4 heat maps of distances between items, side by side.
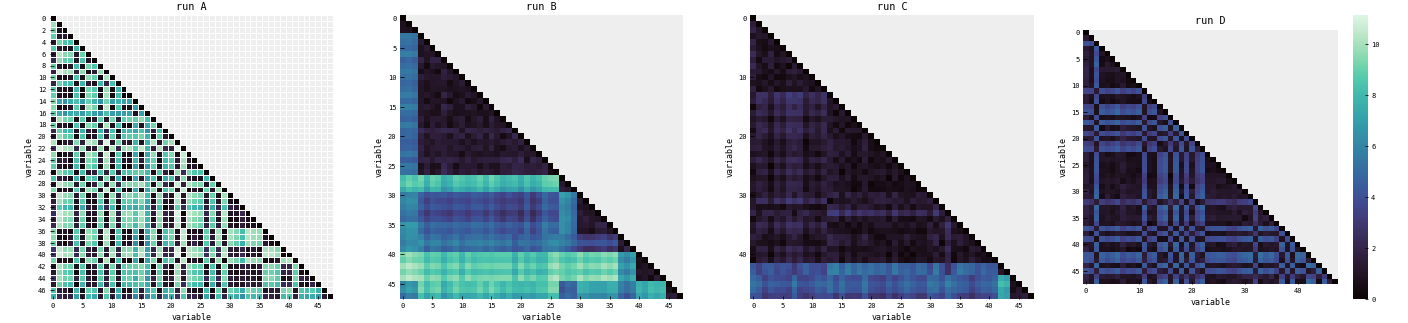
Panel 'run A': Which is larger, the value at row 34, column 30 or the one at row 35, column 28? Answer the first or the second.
the second
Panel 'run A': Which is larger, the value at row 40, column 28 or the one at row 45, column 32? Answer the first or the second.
the first
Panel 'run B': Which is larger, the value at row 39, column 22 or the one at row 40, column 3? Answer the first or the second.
the second
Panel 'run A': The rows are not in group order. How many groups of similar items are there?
3
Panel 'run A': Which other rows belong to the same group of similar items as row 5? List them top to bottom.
1, 2, 3, 8, 10, 12, 13, 15, 18, 21, 23, 24, 25, 27, 29, 36, 37, 38, 41, 46, 47
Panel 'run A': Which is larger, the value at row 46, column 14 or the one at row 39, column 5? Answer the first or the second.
the second
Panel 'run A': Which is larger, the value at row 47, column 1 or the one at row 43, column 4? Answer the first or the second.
the first
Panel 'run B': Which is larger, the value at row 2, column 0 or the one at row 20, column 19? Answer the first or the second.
the second
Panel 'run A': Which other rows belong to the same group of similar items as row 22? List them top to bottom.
0, 4, 6, 7, 9, 11, 17, 19, 20, 26, 28, 30, 31, 32, 33, 34, 35, 39, 40, 42, 43, 44, 45
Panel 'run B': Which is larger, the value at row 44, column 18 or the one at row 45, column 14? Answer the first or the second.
the first
